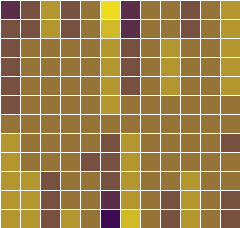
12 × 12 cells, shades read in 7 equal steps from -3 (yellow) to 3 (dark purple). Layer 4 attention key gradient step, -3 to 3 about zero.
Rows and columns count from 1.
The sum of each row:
2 2 -1 -1 -1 0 0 0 0 -2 1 0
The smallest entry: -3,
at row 1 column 6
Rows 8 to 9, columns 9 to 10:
0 0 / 0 0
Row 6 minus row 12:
2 1 -1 1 0 -4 2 0 -1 1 0 -1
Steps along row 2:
same down up down down up down same up down down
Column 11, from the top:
0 0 0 0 0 0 0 0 0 0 0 0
